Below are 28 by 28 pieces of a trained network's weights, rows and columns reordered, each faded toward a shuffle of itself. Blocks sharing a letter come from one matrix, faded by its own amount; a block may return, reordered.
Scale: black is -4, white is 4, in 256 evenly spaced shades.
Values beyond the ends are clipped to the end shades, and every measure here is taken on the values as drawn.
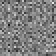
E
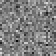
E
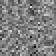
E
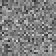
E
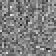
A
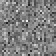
A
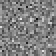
A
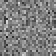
E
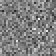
A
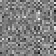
E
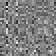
E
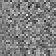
E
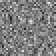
A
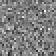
A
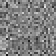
E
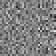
E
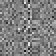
E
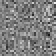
E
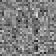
E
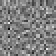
E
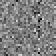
A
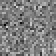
A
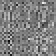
E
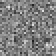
A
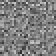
E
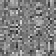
E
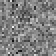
A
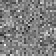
A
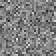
A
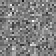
A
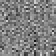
E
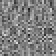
E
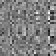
E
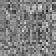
E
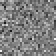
A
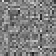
E
